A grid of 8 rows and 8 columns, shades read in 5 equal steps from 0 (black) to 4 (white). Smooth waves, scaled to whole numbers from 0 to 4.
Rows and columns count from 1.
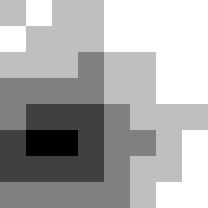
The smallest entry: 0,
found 2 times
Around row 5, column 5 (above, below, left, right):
3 2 1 3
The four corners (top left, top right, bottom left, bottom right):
3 4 2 4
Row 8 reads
2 2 2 2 2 3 4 4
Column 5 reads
4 4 3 3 2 2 2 2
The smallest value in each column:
1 0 0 1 2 2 3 3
